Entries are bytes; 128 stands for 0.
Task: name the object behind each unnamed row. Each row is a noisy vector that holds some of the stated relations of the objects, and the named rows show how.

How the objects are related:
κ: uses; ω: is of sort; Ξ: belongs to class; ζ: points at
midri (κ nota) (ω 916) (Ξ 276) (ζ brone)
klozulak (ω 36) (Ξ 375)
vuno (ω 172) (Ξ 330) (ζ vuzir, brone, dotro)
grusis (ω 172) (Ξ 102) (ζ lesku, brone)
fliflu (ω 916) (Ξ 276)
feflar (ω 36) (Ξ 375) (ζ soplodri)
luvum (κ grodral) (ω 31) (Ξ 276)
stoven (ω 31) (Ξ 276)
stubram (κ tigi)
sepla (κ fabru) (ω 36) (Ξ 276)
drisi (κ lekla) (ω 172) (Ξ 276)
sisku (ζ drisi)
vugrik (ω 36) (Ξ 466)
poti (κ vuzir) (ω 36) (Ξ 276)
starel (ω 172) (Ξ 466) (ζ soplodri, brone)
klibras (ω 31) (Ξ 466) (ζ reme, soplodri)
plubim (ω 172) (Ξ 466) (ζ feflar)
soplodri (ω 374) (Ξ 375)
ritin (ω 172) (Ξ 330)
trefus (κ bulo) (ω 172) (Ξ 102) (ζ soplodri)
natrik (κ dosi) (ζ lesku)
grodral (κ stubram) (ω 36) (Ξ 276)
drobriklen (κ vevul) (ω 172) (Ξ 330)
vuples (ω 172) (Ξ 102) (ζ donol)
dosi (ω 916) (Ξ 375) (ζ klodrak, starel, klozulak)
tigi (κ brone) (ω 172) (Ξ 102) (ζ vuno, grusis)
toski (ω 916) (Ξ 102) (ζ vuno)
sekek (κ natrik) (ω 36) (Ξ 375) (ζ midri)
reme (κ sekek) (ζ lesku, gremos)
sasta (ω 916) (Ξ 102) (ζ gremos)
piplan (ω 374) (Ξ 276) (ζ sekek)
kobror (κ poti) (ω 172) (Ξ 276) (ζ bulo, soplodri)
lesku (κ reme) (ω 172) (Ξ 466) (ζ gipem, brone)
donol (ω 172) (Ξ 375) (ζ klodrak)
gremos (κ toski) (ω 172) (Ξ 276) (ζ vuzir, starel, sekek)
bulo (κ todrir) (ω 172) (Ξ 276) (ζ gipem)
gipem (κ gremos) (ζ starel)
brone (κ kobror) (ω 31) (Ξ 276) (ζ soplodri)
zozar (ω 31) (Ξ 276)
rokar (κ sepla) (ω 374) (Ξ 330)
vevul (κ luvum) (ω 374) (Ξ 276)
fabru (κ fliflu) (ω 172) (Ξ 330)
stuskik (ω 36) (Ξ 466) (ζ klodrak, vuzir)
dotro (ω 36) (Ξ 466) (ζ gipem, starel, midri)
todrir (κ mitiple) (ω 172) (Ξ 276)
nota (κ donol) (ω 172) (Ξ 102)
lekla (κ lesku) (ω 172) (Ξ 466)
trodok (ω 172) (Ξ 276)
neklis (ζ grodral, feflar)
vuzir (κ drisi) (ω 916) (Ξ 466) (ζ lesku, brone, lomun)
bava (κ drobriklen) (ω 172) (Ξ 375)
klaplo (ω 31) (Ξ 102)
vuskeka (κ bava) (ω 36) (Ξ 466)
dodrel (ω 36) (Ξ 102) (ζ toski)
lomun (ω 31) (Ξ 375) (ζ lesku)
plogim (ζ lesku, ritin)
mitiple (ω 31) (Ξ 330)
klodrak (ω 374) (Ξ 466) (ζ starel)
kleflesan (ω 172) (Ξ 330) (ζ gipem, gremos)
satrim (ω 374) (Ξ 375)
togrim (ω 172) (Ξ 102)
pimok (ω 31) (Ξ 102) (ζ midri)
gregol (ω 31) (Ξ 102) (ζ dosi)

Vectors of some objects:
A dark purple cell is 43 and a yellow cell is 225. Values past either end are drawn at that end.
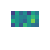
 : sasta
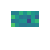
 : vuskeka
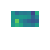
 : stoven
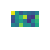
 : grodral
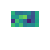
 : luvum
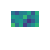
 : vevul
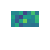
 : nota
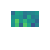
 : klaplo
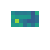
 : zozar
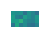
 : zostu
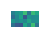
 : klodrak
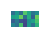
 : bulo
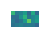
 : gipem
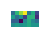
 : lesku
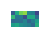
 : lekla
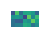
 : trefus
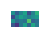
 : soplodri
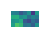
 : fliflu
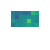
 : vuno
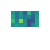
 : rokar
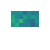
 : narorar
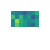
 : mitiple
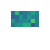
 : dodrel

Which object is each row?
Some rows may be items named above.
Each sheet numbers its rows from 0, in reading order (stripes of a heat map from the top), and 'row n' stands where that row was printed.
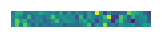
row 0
klaplo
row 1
gipem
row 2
donol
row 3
grodral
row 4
reme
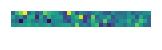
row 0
lesku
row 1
reme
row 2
grodral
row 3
poti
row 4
pimok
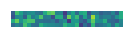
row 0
gregol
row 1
lekla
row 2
todrir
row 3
satrim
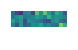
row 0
piplan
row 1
natrik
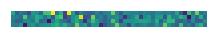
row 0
gremos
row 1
lesku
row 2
grodral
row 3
kobror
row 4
klozulak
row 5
pimok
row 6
bava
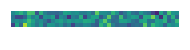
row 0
tigi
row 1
feflar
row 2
klozulak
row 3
stubram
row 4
dosi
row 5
drobriklen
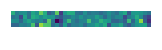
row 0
donol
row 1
sepla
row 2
neklis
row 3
trodok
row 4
brone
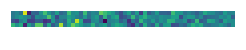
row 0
drisi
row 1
sekek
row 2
fabru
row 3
reme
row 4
vuzir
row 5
toski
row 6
lomun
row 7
plogim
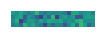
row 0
klibras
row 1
klozulak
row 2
togrim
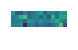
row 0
midri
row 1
donol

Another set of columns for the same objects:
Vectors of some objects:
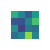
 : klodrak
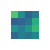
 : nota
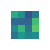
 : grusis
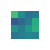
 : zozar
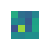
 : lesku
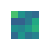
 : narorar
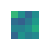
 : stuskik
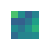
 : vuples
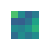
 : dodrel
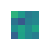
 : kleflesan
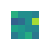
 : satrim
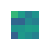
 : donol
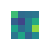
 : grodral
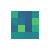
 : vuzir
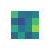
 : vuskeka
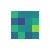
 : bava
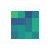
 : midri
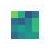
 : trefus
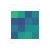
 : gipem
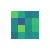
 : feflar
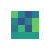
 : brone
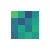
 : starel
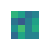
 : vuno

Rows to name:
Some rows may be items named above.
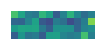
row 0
fabru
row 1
gipem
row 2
piplan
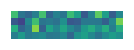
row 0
luvum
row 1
drisi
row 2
bulo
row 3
klibras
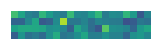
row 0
fabru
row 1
rokar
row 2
dosi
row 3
sekek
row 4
gremos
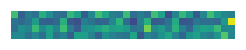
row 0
poti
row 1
plogim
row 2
gipem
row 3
mitiple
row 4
stubram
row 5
midri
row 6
gremos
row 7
soplodri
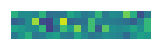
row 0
satrim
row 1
vevul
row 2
lomun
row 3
sekek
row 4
trefus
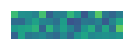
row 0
klozulak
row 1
lekla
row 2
gremos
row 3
kobror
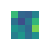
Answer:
tigi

